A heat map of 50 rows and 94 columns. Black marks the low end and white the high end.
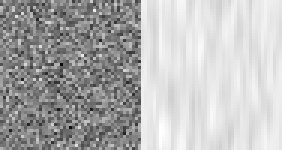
The table splits into one row of 2 panels. Panel 1,1: middling, fine-grained, strong in contrast. Panel 1,2: very high, streaked downward, faint in contrast.
